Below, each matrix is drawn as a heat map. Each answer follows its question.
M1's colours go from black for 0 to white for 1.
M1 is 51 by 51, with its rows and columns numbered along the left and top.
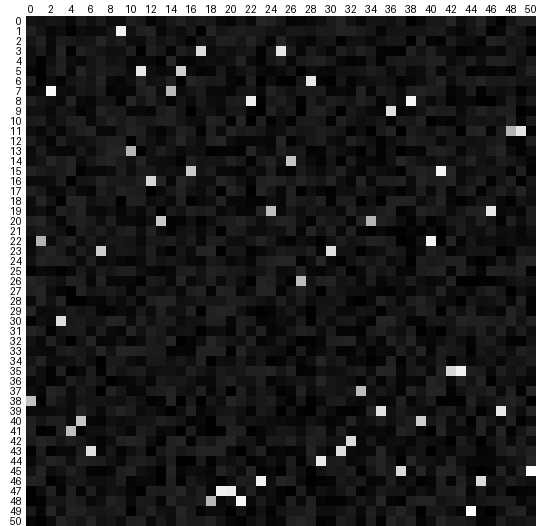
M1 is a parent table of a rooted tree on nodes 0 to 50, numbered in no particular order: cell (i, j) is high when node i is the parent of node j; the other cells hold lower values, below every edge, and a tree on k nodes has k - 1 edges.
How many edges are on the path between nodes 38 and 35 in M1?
5
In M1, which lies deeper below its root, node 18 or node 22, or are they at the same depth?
node 18
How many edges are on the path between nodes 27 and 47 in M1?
7
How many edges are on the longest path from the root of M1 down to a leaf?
11
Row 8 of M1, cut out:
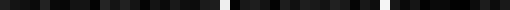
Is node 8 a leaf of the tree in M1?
no
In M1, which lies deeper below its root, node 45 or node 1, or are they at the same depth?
node 45
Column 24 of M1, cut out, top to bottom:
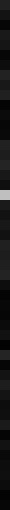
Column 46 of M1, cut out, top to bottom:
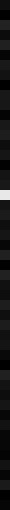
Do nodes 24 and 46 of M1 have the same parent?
yes
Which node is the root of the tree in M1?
8
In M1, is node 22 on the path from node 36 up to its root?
yes
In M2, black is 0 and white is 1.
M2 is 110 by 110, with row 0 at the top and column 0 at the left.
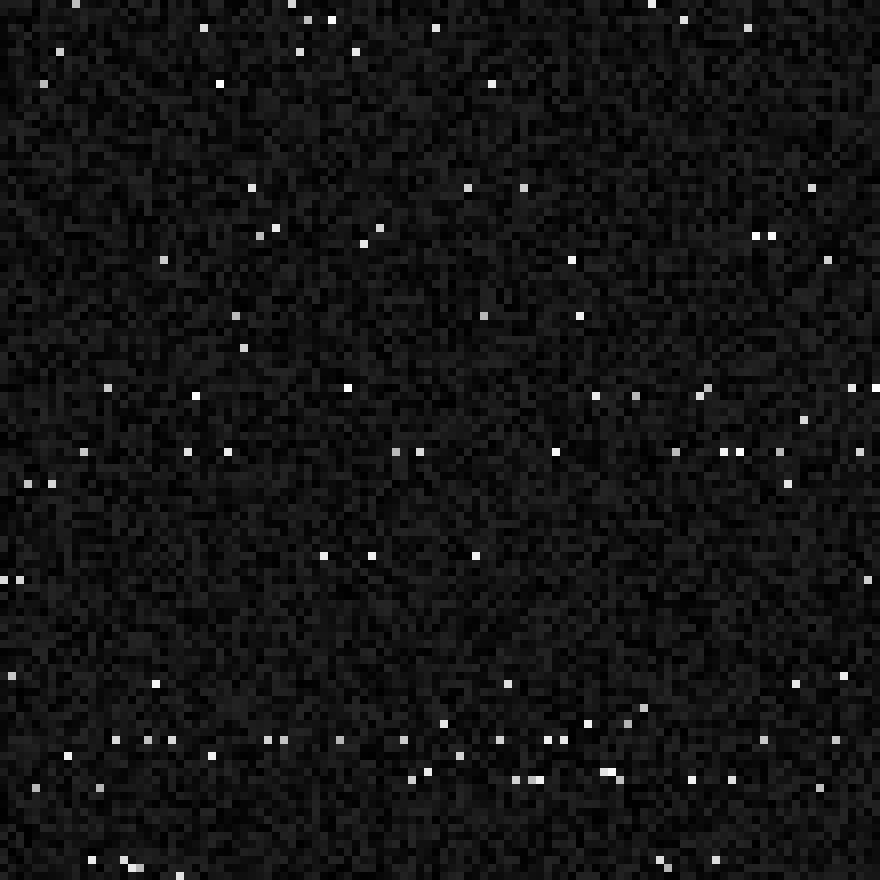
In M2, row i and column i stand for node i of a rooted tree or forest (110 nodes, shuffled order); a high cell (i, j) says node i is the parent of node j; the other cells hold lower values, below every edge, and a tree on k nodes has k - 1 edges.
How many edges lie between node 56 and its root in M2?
0
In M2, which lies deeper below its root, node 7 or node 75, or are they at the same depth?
the same depth
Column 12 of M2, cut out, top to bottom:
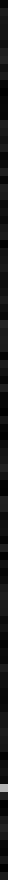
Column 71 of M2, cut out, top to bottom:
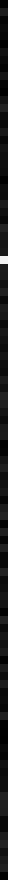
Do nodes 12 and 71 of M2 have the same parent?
no
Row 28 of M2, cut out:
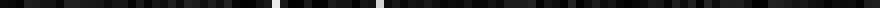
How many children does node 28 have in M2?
2
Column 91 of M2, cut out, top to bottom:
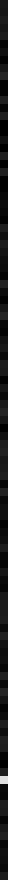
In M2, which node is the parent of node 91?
97
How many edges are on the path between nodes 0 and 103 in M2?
5
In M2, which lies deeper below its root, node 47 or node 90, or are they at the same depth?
node 47
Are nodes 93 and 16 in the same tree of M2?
yes
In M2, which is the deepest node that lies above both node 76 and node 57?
29
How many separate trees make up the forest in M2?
3
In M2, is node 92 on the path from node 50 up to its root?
yes
